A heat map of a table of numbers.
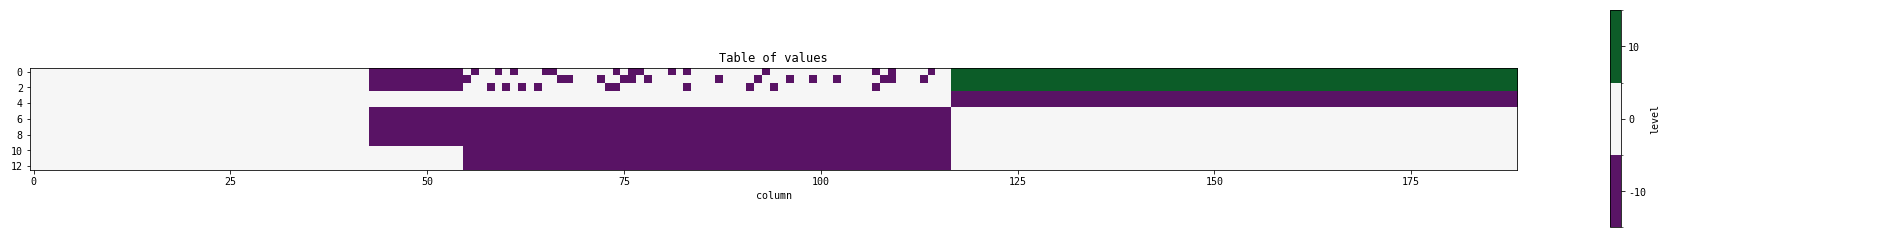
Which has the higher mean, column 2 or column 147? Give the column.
147
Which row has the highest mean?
2
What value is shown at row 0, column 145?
10
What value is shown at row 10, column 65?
-10
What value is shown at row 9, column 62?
-10
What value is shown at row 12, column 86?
-10
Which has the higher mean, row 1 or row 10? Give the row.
1
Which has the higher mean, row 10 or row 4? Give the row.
10
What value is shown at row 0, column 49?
-10
